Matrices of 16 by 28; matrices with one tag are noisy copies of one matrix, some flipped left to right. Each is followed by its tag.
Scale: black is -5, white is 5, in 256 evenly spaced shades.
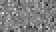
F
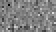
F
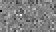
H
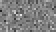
H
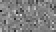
H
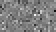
H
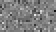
H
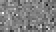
F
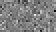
H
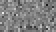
F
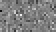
H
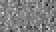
F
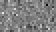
F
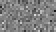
H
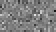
H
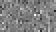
H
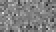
F
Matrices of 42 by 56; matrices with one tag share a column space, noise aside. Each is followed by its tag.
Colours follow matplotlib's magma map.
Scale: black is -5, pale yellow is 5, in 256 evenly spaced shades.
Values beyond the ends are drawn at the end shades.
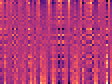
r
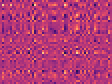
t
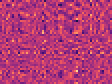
t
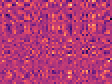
t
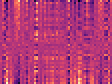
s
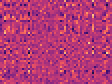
t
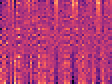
r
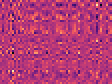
t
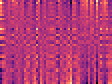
r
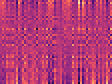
r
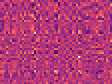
t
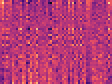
r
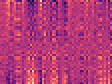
s
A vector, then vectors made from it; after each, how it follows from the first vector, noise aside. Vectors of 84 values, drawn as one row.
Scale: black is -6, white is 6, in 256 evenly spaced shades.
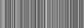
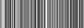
scaled up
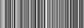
scaled up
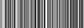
scaled up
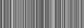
wrapped around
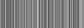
reversed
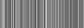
copied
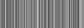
reversed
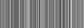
wrapped around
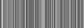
wrapped around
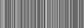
copied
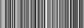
scaled up
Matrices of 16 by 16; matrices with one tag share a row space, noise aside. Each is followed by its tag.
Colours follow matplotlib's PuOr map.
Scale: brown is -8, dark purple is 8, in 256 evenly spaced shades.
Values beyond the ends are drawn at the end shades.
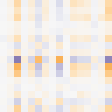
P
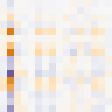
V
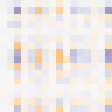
P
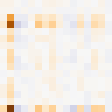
V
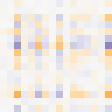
P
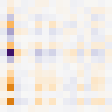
V
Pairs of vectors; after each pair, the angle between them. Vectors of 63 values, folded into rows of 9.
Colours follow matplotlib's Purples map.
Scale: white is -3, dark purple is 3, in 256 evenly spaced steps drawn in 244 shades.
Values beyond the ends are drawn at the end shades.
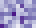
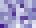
nearly parallel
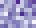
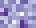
partly opposed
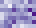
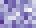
partly opposed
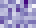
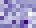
orthogonal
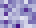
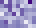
partly aligned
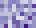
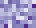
nearly parallel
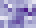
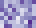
partly opposed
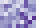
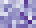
nearly parallel
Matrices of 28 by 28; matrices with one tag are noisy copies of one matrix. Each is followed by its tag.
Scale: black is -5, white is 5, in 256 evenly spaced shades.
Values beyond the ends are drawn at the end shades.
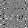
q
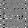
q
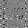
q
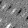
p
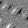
p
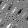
p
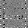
q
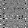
q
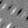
p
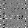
q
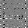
q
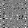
q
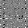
q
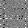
q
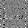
q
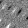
p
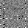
q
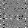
q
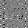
q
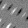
p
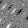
p
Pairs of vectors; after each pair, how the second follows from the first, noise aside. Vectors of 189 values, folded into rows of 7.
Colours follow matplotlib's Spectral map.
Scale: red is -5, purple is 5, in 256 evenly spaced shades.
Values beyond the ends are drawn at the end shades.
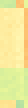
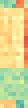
scaled up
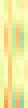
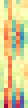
scaled up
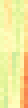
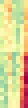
scaled up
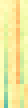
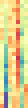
scaled up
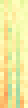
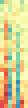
scaled up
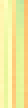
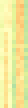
negated
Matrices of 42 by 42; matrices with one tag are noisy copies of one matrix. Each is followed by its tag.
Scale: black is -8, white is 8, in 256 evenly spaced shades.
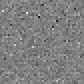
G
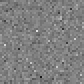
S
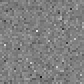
S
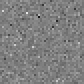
G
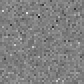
G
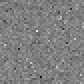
S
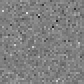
G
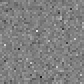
S
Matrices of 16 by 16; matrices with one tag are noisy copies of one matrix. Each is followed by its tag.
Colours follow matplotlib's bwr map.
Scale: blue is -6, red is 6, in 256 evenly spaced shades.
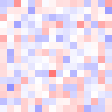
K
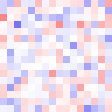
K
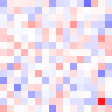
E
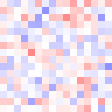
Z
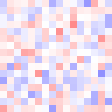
E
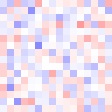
K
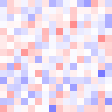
E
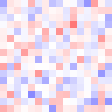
E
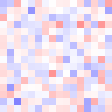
K
